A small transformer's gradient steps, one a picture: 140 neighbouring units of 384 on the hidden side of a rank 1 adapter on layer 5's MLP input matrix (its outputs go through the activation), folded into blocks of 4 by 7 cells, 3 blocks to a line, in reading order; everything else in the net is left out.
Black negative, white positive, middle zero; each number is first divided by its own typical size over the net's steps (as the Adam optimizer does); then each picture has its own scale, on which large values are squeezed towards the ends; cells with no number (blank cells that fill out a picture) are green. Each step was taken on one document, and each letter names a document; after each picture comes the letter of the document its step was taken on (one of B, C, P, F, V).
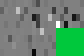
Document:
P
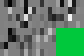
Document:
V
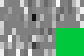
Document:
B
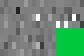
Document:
P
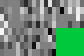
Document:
B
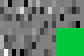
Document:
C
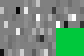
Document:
P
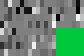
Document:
B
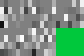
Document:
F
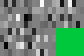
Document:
V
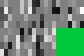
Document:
F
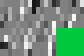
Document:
F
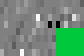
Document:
P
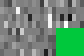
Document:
P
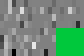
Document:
C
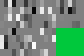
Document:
C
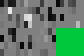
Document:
V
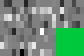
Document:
C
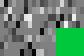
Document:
V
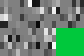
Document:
F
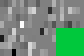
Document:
C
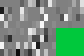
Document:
F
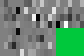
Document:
P
